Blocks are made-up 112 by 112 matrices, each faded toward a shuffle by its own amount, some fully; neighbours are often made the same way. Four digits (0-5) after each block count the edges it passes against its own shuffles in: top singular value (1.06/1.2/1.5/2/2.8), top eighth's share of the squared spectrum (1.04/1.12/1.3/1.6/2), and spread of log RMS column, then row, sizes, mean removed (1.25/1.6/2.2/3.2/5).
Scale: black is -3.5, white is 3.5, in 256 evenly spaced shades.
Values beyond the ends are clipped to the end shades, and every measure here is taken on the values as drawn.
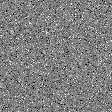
0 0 0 0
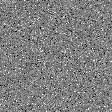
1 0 0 0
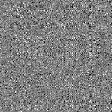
4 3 2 2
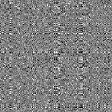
5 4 3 3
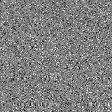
4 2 1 1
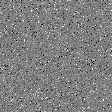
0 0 0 0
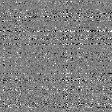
2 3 3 4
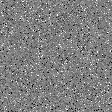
0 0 0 0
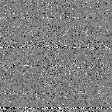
2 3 2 4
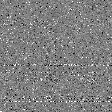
2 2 1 3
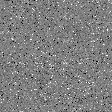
0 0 0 1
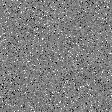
0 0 0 0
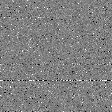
3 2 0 2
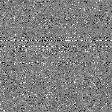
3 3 2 3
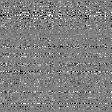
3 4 3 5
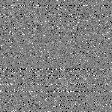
2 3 2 3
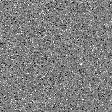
2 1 0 0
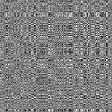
5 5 4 4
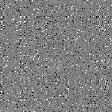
4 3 2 1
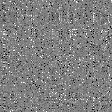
4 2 2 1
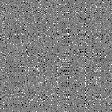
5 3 2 2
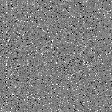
4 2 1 0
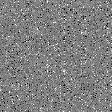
4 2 2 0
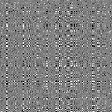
5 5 4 4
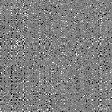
5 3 3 2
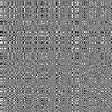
5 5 4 4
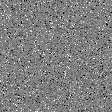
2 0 0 0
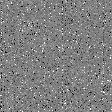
1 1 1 0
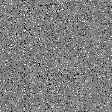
1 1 2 0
